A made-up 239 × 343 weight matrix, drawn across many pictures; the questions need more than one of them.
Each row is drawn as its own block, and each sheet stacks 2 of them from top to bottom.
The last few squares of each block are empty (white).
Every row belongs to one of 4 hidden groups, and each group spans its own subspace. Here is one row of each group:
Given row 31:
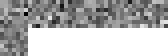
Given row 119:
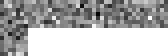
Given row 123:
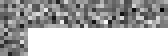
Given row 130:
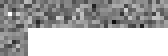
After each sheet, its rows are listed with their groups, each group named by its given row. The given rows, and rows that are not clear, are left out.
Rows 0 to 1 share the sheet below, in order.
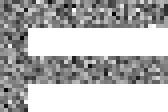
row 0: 31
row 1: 130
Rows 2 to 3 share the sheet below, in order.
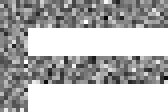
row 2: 130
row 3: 31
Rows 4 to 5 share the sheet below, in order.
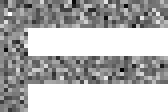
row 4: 130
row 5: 123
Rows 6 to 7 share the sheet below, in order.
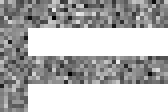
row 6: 119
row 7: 119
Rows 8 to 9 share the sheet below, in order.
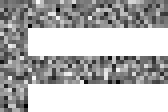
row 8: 31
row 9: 119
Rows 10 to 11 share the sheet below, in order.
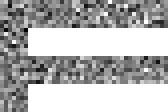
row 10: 130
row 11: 31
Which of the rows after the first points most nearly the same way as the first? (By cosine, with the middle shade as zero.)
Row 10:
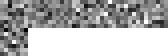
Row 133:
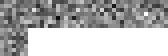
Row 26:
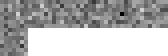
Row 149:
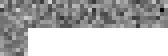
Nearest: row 133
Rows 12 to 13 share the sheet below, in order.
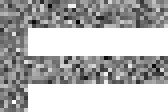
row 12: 119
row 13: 130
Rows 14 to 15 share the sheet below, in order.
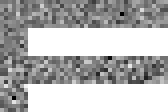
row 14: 123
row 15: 130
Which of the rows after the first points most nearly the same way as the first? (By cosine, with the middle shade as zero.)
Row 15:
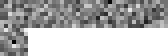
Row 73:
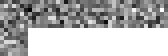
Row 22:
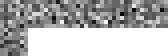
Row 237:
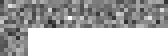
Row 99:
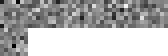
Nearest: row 22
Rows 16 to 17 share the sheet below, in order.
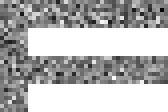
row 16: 123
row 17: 130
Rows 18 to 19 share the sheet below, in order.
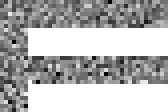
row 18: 130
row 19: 31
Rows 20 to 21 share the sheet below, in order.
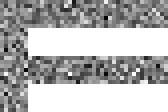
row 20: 130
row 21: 31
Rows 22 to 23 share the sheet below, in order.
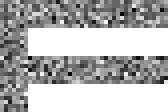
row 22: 123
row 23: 31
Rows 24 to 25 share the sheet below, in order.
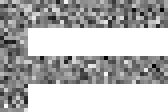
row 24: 123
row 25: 130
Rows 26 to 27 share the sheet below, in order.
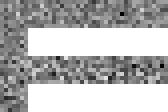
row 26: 123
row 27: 123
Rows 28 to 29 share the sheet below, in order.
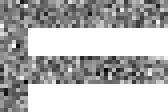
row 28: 31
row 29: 119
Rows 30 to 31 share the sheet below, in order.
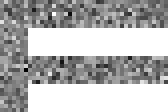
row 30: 119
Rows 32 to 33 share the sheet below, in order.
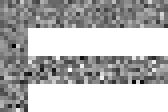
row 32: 31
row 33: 119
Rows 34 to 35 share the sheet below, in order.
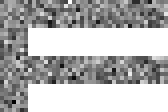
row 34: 31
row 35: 31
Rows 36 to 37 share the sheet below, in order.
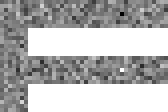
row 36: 123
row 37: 123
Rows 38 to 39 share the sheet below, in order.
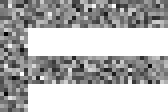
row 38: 130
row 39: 119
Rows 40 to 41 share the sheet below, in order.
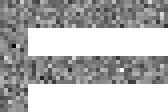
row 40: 31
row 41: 119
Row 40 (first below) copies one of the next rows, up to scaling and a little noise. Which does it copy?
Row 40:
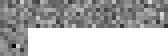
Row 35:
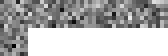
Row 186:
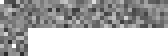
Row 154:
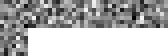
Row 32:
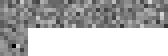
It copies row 32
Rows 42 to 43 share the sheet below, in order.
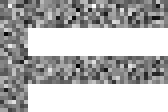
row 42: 130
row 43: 130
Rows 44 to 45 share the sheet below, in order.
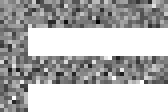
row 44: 31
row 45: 130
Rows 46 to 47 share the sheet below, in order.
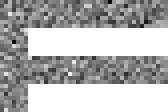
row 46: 130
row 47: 31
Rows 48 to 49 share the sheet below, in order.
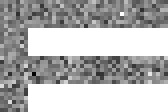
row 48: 123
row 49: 119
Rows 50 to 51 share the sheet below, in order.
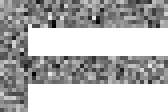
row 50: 31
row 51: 123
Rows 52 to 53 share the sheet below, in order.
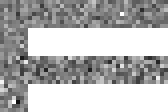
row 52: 123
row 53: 31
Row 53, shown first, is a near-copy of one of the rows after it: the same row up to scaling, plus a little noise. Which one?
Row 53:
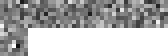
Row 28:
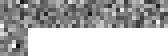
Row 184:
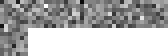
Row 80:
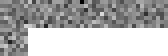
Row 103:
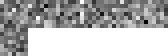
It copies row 28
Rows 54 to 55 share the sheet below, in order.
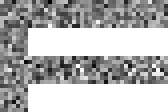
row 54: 31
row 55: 130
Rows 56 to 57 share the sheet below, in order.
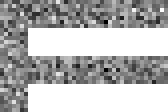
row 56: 123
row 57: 31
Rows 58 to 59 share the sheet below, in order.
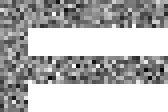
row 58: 119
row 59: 31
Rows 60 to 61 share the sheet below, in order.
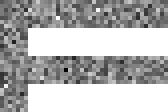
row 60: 31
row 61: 119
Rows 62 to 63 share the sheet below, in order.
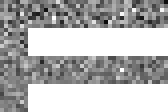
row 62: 123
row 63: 123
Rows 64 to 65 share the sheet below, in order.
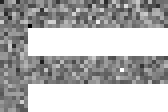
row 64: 31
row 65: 123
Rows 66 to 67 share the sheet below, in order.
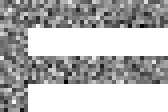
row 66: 31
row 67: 31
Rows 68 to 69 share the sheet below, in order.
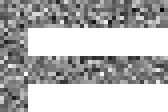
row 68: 123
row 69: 119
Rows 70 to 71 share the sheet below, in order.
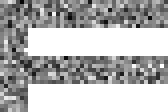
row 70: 119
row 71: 123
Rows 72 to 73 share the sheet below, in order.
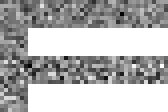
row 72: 123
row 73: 123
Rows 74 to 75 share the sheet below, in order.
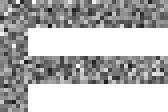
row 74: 31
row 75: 130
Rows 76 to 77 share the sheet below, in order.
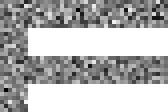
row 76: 130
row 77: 130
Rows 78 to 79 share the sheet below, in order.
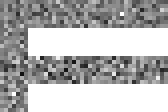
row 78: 123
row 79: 31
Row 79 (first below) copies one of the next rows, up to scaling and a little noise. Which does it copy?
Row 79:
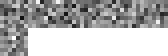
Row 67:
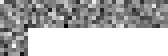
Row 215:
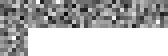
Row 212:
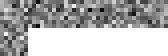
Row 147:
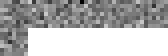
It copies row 215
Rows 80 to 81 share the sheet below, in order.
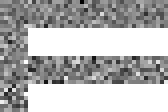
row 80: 31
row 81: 31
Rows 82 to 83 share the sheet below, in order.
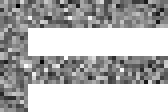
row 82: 119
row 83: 123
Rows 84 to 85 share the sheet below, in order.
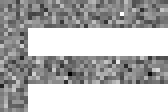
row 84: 123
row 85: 119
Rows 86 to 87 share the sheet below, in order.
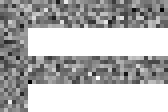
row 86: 123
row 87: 31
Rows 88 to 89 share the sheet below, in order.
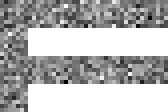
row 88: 119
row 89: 119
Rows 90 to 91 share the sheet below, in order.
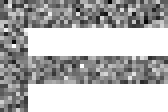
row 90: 130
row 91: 119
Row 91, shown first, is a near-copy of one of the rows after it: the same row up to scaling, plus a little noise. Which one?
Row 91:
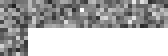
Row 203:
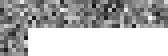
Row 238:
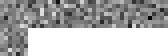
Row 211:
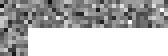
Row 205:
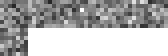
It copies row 205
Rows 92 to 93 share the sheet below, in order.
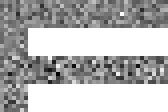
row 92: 123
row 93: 31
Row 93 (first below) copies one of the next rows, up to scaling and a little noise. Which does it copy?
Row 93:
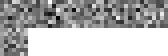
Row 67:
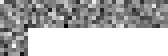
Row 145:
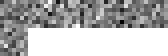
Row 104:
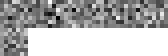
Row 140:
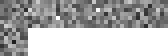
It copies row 104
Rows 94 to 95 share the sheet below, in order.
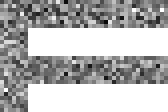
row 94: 123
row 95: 31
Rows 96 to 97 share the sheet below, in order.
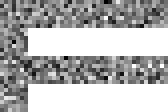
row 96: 130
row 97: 123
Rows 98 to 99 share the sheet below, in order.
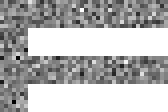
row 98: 119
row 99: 31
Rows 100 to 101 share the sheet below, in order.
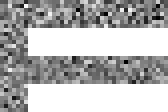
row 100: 130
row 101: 130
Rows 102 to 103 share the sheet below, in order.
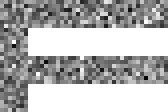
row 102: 130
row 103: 31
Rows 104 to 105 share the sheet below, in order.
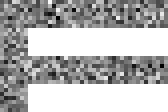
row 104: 31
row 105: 123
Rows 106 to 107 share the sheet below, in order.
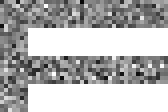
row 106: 31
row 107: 123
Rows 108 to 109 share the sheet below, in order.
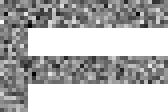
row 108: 31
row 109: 123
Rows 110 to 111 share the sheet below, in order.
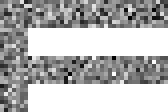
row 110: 130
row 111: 31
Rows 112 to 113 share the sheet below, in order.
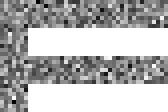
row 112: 31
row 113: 130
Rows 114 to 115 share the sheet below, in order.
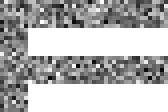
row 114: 119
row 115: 31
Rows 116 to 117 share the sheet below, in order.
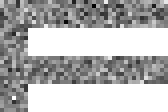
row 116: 119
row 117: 130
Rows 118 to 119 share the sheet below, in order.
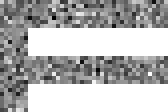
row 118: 119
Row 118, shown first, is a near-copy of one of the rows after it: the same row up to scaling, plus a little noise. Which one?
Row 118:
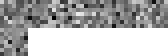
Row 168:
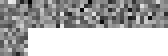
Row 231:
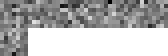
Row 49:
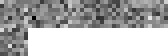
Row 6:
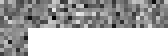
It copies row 6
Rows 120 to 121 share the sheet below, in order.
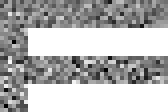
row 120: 130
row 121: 130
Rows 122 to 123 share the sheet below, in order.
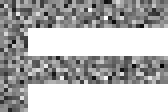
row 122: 130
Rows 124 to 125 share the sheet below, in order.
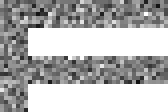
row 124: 31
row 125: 31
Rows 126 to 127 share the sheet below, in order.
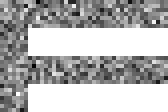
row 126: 31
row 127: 31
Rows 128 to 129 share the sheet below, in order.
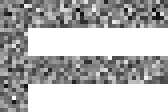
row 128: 130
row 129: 130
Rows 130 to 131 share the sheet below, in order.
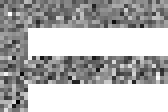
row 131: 31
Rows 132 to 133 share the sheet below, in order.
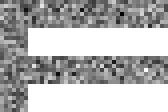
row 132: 123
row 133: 31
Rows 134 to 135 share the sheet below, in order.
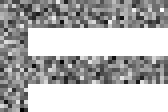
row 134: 123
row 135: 31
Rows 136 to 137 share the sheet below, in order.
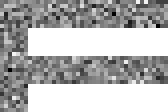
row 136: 119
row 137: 130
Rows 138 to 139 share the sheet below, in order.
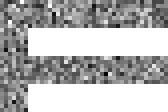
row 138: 119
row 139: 130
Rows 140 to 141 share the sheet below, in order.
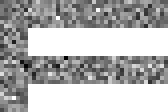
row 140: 31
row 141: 123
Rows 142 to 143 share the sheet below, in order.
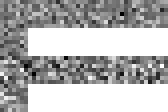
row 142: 123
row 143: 123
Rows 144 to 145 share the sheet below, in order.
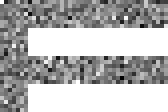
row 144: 31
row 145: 31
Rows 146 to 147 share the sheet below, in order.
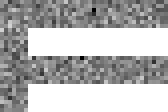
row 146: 119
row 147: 31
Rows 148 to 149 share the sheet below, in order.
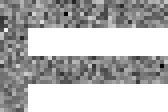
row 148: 119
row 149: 119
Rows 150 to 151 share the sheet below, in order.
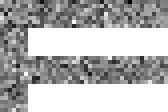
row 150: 31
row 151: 119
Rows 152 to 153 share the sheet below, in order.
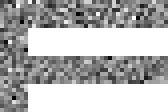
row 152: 119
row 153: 130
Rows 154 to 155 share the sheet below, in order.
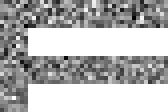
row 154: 31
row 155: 123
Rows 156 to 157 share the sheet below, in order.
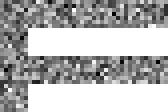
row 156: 31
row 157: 31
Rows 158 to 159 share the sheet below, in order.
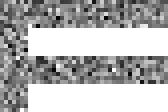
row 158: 31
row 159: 31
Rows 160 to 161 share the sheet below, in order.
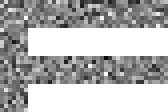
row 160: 119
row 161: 130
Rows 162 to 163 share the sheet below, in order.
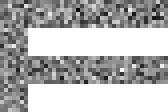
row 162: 130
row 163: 123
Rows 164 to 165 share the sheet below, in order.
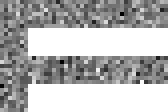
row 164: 123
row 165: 119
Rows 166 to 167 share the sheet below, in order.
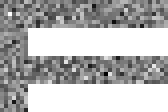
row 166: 130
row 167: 130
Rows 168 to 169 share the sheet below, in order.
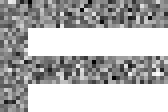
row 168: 119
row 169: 130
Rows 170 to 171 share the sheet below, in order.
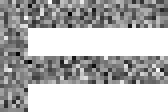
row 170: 119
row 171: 130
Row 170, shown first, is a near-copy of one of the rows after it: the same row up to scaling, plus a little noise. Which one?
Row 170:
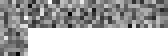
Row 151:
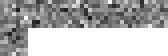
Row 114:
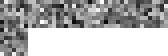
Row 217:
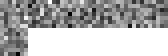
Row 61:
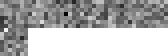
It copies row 217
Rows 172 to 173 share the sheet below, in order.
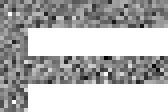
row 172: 130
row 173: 130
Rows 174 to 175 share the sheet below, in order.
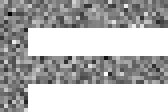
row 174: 130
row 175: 130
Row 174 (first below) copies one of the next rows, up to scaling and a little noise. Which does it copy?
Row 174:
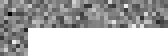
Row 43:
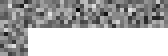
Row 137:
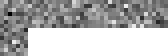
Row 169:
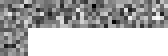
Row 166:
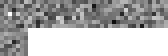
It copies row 137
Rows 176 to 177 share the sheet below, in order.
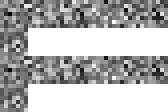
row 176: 130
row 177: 130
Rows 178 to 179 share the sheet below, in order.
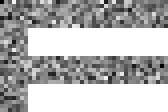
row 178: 31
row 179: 123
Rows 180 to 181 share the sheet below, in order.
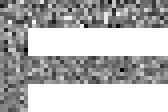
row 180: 119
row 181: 123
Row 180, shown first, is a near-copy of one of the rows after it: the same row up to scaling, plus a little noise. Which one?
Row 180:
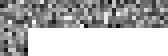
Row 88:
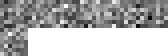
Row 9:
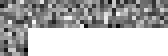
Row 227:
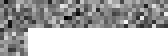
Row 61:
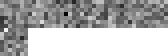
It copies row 9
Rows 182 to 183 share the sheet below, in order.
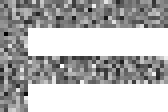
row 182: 130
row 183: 119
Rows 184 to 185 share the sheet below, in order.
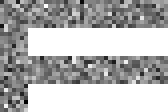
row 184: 31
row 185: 130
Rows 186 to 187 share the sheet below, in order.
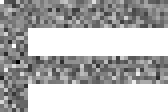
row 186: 31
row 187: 31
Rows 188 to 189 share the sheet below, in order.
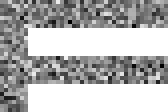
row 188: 31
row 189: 123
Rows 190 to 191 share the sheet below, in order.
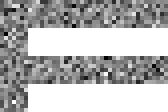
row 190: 31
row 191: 130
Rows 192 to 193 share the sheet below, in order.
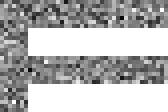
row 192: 123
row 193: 31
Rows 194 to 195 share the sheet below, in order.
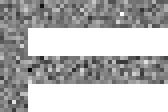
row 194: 123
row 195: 31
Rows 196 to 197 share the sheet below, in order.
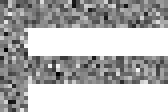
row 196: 130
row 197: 31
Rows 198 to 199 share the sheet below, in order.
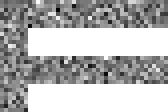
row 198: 31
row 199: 130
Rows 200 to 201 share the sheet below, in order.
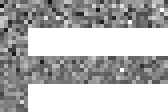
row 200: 119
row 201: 123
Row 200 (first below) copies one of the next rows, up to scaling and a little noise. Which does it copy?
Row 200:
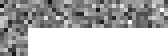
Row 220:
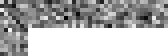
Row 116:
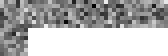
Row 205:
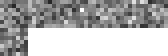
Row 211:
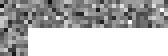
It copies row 211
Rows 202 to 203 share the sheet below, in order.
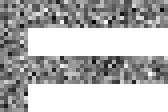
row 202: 123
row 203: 119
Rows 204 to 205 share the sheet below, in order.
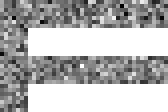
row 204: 119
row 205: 119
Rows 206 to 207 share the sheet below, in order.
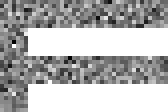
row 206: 130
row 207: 31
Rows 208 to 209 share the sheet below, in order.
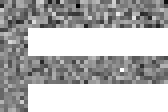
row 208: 119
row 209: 123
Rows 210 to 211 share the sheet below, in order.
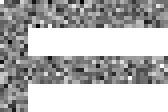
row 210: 31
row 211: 119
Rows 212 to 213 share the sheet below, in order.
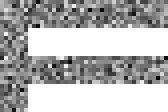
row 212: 31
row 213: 119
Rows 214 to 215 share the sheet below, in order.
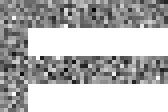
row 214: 119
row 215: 31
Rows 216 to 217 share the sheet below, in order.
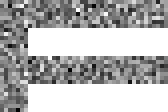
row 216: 130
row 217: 119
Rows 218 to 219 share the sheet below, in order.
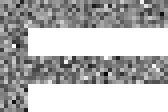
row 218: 31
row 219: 130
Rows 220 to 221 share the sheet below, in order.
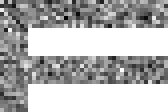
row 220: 119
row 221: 123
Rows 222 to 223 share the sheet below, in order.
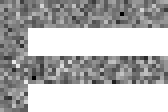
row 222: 123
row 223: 119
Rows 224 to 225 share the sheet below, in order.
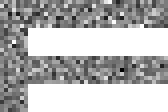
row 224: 130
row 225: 123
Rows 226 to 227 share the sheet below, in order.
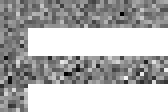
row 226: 123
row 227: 119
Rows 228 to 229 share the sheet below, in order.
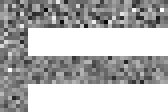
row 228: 123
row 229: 130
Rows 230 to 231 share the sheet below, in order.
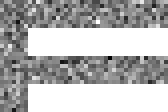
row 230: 31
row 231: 119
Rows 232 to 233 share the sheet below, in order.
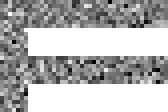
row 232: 130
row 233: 119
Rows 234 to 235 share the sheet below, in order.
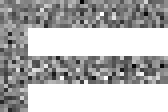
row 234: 31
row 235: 123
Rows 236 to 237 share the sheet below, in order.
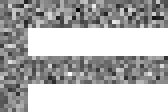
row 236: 130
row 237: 119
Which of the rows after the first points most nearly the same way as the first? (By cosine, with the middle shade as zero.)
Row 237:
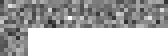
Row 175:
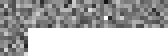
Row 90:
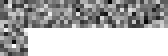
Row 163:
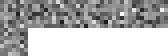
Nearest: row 163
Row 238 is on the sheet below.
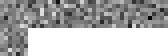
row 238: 119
